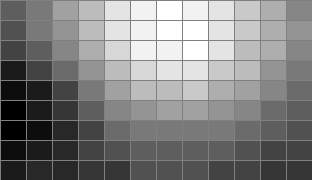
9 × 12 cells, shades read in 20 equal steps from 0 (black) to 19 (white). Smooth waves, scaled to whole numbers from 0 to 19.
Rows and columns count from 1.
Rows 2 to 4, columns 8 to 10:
19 17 15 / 19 17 14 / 17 15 14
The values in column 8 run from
6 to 19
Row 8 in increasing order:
1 2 3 5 5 5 6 6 7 7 7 7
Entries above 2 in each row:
12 12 12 11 10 10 10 10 11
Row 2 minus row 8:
5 7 8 9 11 11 12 12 10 9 8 6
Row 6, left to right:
0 2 4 7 10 11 12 12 11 10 8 7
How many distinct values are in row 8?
6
